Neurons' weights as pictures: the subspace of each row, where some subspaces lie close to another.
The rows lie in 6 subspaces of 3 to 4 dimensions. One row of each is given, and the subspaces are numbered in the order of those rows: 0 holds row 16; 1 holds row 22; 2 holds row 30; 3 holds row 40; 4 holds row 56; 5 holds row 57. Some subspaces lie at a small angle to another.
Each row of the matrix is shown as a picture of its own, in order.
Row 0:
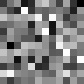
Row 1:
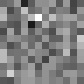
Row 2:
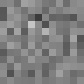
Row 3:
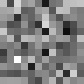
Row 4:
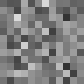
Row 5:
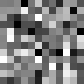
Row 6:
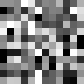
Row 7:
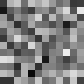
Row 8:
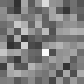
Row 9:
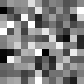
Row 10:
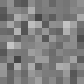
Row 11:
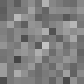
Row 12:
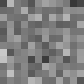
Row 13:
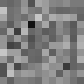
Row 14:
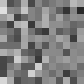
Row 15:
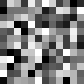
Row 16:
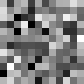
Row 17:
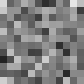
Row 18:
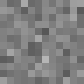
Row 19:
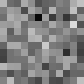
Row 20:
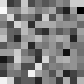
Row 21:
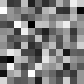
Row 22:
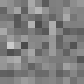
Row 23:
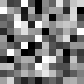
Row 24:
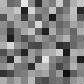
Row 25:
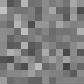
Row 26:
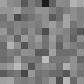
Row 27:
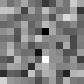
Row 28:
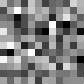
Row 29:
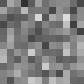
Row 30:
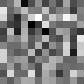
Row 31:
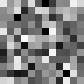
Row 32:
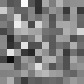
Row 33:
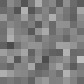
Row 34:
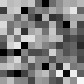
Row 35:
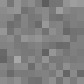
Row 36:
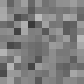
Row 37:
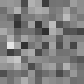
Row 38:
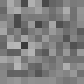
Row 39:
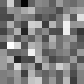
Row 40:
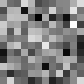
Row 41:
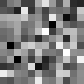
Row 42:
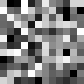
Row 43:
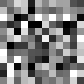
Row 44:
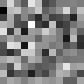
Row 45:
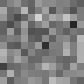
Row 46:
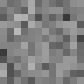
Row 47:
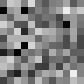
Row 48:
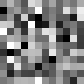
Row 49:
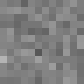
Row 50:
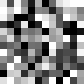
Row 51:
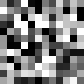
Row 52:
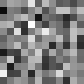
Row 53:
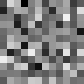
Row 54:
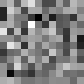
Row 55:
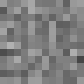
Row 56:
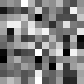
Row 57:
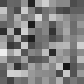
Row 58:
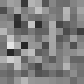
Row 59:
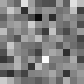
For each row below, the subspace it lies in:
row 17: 5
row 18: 2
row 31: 5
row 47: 3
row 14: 3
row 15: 5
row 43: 0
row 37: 1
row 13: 5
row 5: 4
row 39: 0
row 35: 0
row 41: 1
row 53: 5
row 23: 1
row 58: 1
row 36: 0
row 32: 1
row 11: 3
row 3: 0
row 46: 0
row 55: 4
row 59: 2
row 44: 2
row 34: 3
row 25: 5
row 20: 3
